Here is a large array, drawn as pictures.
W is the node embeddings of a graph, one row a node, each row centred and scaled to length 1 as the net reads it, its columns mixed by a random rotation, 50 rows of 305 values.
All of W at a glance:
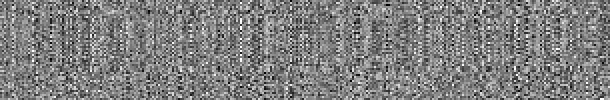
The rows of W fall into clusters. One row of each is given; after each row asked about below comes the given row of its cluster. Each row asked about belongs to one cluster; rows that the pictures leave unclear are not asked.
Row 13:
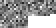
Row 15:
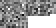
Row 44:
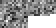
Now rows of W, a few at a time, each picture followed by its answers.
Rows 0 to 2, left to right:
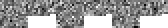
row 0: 15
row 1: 13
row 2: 15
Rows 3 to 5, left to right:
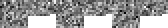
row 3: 13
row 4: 13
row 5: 44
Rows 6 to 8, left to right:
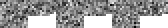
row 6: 44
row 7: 13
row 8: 15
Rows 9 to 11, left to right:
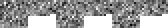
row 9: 13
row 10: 13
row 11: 13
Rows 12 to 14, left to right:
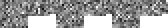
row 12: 15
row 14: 13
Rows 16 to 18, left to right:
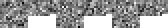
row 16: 13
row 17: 15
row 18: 15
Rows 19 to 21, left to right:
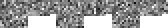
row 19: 13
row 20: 15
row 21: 13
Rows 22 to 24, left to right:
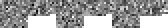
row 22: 15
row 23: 13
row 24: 15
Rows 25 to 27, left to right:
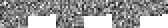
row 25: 13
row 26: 15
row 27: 13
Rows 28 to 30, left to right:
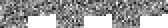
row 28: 44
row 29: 13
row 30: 13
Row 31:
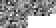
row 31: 15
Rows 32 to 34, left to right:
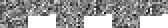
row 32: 13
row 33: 15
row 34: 15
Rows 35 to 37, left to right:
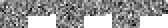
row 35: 15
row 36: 44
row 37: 13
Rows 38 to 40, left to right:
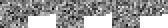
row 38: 44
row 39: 44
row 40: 15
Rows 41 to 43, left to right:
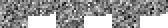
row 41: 44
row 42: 13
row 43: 44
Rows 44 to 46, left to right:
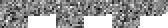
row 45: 15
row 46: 44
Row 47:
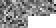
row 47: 13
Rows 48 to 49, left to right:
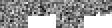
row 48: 15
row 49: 44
